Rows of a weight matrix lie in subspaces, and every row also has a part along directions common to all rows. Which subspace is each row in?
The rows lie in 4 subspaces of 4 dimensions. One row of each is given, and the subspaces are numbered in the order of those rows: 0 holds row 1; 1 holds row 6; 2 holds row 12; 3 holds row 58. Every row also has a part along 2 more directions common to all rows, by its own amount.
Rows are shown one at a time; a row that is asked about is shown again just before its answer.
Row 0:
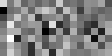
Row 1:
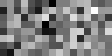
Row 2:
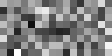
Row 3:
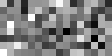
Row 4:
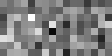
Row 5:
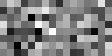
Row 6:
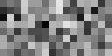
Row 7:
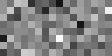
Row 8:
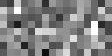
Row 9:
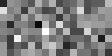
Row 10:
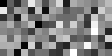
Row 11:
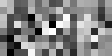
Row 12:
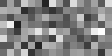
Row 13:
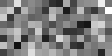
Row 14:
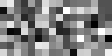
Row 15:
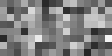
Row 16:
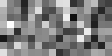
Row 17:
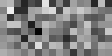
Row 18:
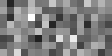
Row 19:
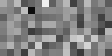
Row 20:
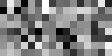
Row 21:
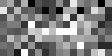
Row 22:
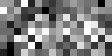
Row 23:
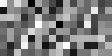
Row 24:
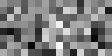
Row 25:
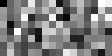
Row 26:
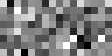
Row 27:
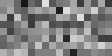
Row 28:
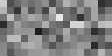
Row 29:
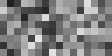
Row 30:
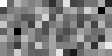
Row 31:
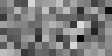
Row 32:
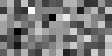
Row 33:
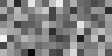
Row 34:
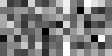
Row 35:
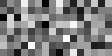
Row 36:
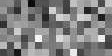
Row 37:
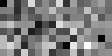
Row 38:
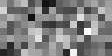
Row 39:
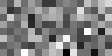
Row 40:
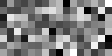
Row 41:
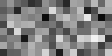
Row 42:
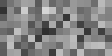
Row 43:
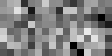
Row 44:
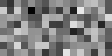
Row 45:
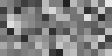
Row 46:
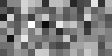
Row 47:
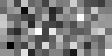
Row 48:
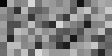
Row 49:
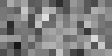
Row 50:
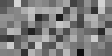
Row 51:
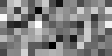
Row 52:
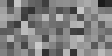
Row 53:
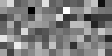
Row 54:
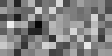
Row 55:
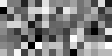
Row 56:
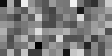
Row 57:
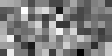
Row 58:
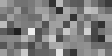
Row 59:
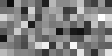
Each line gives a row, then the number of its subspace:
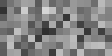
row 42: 0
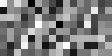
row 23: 1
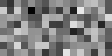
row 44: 2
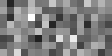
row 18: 1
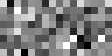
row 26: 1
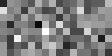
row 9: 0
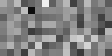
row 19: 2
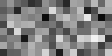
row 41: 3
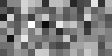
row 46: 1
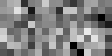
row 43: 2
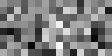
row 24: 3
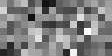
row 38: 3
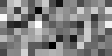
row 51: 1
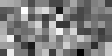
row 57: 0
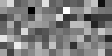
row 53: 2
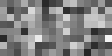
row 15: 2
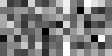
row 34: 0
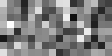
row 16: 0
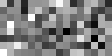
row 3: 0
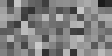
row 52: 2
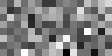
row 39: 3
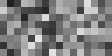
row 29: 0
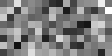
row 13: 3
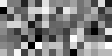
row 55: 1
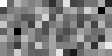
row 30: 3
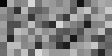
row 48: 1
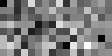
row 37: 1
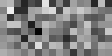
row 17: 1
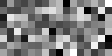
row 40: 3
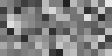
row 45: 3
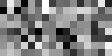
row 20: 1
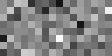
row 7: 3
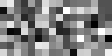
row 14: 2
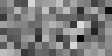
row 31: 3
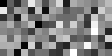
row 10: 1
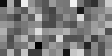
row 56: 2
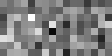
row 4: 0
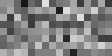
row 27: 1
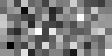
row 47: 2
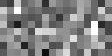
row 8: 2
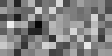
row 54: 1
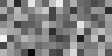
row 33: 3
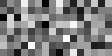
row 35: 1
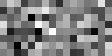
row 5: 0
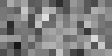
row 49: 0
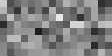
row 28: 2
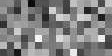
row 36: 3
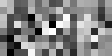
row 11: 0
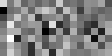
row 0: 0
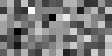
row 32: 2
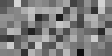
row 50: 2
